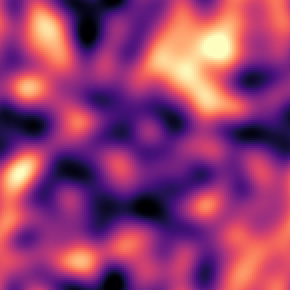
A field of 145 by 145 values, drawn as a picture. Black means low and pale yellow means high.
Ninth with the highest average: top right. Grain: smooth. Lone odd cells: none. Odd rows or columns: none.
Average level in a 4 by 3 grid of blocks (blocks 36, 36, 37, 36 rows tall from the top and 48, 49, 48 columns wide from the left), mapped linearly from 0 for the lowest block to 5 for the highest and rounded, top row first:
335 / 212 / 202 / 324
